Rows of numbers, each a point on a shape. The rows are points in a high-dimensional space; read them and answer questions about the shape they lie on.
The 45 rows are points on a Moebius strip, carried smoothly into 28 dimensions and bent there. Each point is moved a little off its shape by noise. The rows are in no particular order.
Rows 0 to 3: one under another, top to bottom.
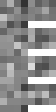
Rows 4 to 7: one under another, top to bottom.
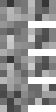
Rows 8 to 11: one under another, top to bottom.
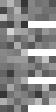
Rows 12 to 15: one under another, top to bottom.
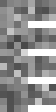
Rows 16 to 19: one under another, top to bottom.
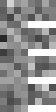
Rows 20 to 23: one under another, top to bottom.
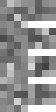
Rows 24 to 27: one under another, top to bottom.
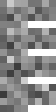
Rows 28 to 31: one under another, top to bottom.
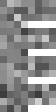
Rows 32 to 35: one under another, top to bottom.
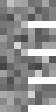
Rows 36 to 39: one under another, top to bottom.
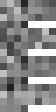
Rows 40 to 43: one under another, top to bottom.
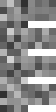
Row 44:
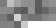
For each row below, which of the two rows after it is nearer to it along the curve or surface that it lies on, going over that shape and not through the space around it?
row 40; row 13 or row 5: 5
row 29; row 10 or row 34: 34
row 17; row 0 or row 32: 0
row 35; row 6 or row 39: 39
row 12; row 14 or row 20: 14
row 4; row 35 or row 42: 35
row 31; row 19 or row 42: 19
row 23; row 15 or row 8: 15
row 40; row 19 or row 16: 19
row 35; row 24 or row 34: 24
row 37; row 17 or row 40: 17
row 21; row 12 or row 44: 44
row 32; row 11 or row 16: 16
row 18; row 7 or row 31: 7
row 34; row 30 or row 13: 13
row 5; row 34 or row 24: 24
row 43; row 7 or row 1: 7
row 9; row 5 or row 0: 5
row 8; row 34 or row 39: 34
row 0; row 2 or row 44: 2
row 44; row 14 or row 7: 14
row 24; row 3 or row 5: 5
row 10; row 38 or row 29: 38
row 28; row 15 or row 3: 15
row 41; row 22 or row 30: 30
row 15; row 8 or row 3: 8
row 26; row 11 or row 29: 11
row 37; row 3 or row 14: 14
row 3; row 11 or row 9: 11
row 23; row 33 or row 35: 33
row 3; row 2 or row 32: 2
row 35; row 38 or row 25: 38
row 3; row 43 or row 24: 43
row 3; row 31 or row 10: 31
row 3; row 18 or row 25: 18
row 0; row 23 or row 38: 38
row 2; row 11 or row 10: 10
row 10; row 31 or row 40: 31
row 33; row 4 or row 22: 22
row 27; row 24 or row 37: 37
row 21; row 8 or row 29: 8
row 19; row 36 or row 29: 36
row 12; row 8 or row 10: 10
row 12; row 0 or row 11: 0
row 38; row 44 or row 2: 2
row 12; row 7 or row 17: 7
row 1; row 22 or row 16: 22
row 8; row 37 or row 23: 37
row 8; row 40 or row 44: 40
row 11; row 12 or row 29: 29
